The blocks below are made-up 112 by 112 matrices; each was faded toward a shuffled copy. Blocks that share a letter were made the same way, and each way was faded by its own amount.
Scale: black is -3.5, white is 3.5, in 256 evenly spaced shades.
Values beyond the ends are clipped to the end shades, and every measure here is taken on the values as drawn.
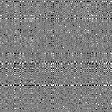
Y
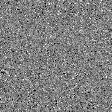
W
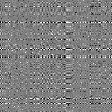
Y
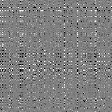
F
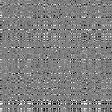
Y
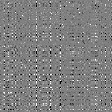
F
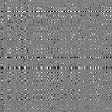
Y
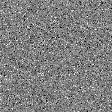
W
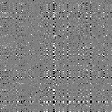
F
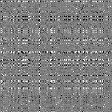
Y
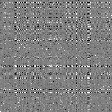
Y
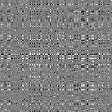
Y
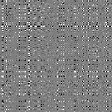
F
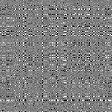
Y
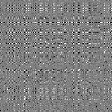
Y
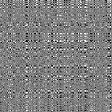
Y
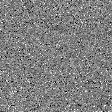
W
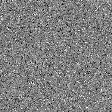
W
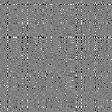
F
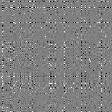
F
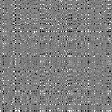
F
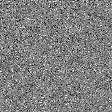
W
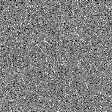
W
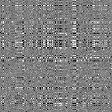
Y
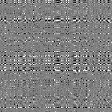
Y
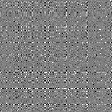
Y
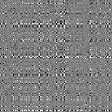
Y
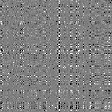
F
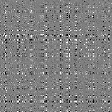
F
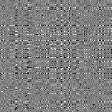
Y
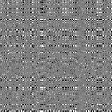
Y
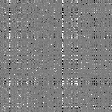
F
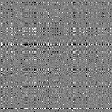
Y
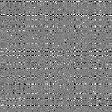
Y
